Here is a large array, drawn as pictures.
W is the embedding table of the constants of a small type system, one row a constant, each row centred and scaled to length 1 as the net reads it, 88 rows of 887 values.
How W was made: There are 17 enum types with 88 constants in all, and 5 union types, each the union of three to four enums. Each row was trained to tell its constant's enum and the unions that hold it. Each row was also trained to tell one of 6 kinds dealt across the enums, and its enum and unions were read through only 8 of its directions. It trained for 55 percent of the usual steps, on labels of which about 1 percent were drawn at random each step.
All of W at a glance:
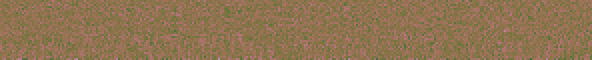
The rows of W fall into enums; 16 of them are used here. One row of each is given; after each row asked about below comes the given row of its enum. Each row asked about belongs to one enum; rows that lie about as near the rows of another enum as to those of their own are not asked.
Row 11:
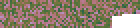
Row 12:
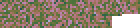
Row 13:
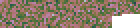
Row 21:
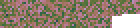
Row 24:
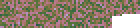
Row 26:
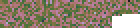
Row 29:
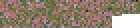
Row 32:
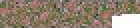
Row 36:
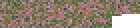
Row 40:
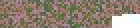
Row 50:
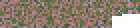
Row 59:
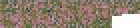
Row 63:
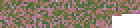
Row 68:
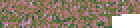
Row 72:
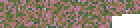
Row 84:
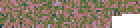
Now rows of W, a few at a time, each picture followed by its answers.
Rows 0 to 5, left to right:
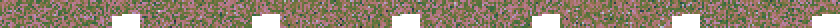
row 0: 50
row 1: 36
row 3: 59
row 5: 21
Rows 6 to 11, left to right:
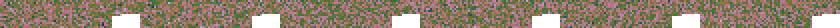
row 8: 40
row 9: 26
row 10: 12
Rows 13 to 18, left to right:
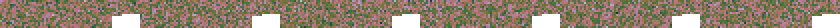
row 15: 26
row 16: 26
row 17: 72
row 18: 21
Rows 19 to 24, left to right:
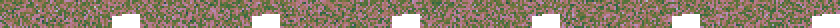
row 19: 36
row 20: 72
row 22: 11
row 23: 13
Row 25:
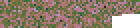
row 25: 36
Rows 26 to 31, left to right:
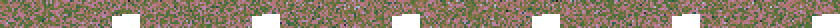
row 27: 21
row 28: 29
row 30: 40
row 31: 36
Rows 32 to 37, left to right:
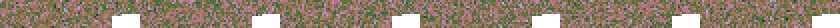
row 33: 11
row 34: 72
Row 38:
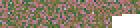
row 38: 29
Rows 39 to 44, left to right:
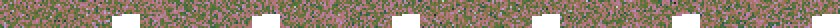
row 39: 29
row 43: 68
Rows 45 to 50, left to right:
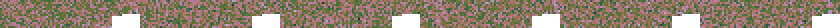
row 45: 40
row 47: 59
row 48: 40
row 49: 29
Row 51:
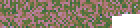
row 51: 11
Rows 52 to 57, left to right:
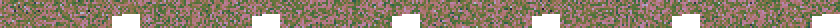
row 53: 50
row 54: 59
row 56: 59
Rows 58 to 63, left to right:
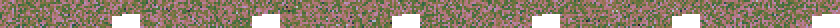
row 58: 50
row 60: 36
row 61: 21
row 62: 36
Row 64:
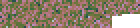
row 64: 63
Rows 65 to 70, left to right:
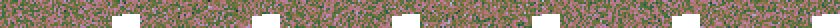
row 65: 59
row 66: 63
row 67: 72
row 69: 72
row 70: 13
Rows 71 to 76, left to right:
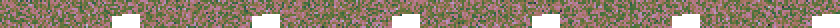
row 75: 40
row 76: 21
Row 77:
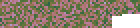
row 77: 50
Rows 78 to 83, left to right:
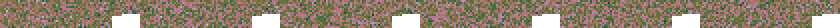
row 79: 21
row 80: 26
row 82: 50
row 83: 12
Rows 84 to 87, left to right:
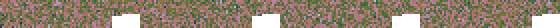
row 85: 40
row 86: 72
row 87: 50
